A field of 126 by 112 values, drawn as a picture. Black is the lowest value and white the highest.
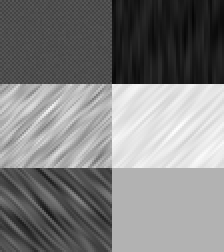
It is made of 3 by 2 panels. Panel 1,1: low, checkered, faint in contrast. Panel 1,2: very low, streaked downward, faint in contrast. Panel 2,1: high, slanting up to the right. Panel 2,2: very high, slanting up to the right, faint in contrast. Panel 3,1: low, slanting down to the right. Panel 3,2: high, flat.
